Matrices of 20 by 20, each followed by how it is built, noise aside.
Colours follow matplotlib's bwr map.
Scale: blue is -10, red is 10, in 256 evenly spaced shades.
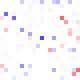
sparse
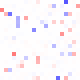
sparse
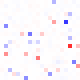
sparse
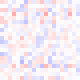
low rank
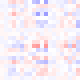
low rank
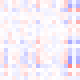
low rank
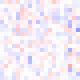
low rank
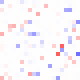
sparse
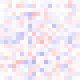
low rank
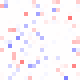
sparse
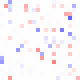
sparse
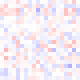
low rank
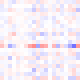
low rank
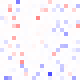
sparse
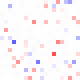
sparse
